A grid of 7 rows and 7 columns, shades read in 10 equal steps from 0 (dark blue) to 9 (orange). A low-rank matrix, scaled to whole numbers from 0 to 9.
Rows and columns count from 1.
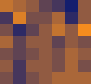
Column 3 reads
5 4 3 5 4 5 4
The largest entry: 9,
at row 3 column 7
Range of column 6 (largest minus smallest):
6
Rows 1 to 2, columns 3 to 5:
5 3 2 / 4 4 6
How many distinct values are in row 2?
6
